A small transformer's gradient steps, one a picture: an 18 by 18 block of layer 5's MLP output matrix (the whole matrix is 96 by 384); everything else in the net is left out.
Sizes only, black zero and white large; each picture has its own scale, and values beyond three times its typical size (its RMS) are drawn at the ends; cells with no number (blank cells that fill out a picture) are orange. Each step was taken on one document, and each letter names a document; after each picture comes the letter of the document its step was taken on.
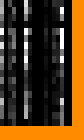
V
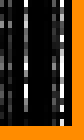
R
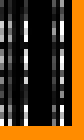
R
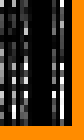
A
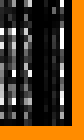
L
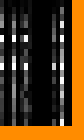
A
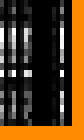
L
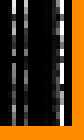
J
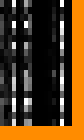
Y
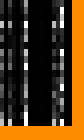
R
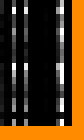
J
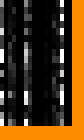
V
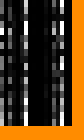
R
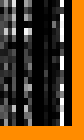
Y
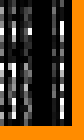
L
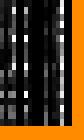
J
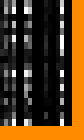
Y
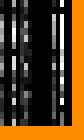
A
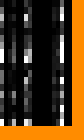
V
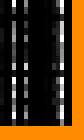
J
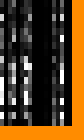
L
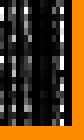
L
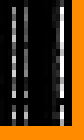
J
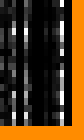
J
